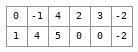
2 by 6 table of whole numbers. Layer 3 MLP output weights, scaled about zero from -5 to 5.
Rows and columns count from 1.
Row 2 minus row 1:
1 5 1 -2 -3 0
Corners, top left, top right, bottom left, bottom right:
0 -2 1 -2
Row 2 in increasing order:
-2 0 0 1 4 5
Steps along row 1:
down up down up down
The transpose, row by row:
0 1 / -1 4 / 4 5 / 2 0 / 3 0 / -2 -2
